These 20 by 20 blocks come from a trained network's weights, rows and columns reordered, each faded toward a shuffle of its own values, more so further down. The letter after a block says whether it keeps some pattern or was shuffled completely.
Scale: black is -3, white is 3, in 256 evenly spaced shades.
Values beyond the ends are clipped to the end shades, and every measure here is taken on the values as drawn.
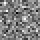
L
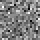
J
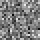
J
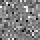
J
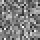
L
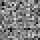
L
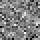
J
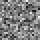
J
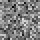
J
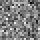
J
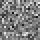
J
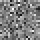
L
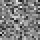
L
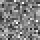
J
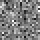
L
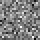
J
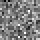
J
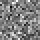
J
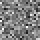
L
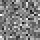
L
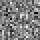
L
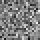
J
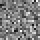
J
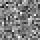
J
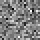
J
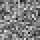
J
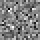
J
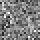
L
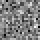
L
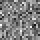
L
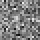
L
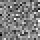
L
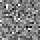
L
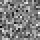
J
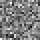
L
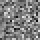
L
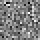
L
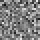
J
